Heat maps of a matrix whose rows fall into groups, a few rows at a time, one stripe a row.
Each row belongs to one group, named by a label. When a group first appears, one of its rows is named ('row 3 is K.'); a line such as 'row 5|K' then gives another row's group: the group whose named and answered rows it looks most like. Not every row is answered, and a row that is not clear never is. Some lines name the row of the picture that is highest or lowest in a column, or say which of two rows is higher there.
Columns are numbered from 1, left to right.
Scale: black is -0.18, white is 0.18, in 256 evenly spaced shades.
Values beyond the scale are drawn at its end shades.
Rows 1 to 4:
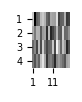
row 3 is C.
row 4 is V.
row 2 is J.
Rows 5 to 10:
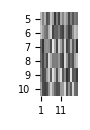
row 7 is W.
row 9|W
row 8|V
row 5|J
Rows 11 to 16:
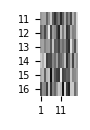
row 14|J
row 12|W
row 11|V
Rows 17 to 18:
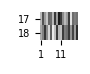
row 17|J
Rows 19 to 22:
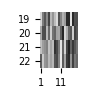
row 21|W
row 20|C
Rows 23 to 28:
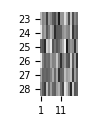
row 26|J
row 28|C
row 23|J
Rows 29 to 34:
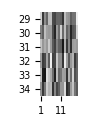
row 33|C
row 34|C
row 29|V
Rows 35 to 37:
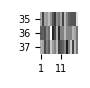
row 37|J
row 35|V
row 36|C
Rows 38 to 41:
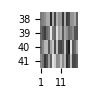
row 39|C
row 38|W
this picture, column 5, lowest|40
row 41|W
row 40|J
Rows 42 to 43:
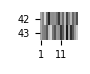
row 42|J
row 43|V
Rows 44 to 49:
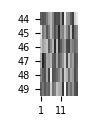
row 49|C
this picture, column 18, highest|44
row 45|J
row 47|C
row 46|J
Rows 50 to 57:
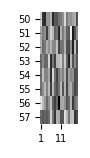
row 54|W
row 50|C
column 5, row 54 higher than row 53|No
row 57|C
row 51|J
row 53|W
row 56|J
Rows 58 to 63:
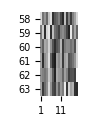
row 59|W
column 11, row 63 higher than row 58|Yes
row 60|V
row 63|C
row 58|V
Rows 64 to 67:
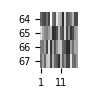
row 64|C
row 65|V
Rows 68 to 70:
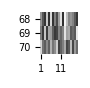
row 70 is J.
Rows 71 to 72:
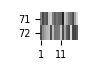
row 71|V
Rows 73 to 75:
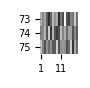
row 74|W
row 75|J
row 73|J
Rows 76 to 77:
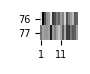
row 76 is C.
